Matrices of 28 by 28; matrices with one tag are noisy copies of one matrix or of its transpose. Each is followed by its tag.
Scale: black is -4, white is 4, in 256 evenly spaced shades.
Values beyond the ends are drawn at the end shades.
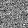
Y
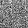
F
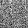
F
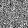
Y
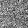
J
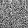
F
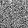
F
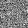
Y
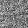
J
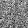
J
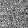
J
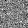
Y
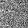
F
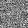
Y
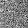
F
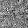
J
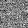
Y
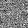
Y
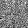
J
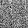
F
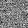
Y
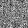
Y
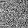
F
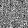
Y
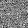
Y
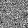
Y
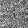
J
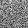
F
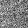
J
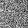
F
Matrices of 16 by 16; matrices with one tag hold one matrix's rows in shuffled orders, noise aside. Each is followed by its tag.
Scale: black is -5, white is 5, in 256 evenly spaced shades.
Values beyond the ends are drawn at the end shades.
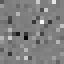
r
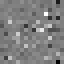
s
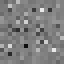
r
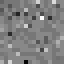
r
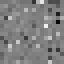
s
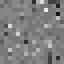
s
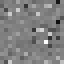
s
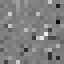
s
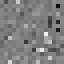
s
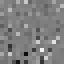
r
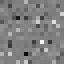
r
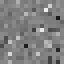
s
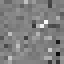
s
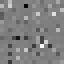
r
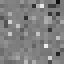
s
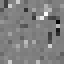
s
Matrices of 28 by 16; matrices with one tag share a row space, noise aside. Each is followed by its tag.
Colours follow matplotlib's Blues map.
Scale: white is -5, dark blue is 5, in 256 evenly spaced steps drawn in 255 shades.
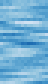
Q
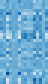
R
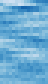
Q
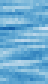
Q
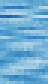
Q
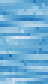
Q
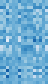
R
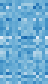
R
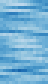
Q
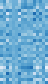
R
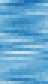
Q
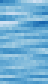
Q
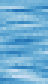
Q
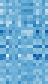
R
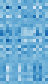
R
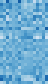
R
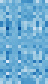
R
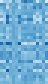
R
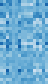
R
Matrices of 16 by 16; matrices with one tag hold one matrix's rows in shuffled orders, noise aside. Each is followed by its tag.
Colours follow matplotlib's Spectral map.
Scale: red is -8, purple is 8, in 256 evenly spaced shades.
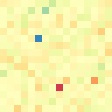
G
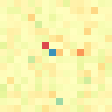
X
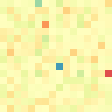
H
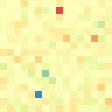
G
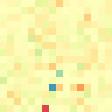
X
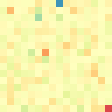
H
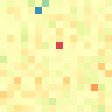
G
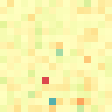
X
